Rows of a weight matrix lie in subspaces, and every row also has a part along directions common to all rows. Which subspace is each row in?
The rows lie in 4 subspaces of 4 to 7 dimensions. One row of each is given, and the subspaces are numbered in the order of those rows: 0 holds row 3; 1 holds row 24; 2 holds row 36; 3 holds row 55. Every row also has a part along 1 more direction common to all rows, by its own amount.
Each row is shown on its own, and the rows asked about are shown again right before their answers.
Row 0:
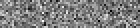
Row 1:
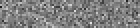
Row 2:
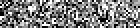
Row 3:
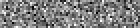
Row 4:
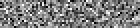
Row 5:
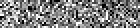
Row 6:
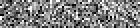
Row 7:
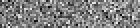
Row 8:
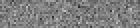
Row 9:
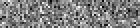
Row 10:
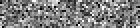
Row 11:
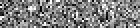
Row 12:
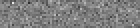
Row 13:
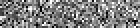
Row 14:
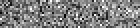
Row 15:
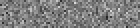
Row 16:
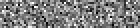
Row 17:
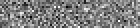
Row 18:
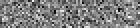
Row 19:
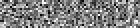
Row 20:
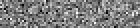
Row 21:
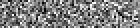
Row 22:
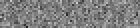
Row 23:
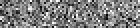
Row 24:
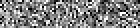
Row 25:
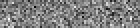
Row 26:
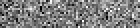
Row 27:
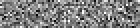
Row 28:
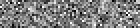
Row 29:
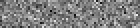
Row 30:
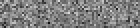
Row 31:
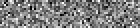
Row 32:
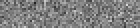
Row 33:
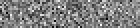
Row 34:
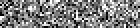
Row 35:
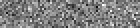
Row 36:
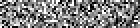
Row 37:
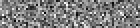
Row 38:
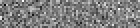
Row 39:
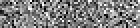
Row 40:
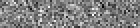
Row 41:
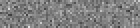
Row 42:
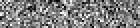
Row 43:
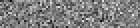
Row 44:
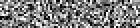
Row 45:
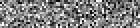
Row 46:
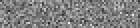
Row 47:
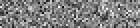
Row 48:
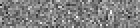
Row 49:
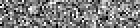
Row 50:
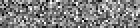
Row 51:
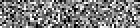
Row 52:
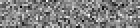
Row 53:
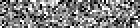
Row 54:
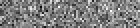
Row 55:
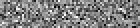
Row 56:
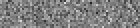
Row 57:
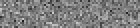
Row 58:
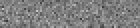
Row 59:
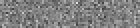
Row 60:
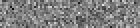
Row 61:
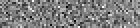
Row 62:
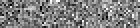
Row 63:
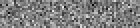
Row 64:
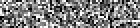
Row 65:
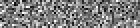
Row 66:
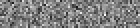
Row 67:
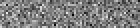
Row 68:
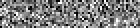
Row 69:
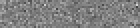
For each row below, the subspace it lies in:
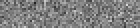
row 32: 1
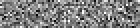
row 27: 3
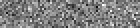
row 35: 3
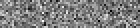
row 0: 1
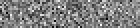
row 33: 3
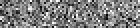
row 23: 1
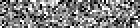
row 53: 2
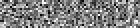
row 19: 2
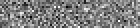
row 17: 3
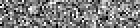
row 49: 1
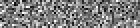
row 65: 2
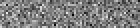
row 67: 2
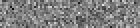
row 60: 2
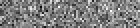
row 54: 1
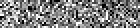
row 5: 2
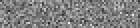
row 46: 1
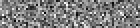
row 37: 0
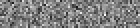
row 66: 0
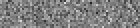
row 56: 0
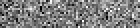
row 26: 2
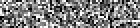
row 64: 0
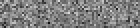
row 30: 2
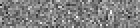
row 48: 3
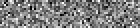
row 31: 1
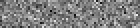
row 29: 3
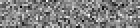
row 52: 2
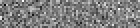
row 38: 2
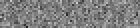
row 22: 2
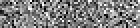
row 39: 1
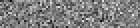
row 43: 1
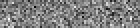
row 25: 0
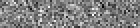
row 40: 3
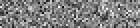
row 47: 1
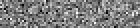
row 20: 1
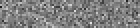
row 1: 0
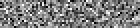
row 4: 1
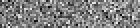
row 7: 2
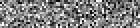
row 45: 1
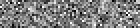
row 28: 1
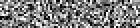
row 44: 0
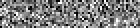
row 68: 2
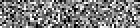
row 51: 3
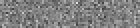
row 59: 2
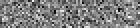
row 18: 3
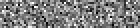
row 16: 0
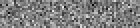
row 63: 1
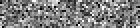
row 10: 2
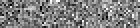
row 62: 2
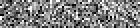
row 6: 3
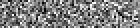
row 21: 2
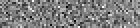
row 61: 3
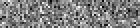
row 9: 3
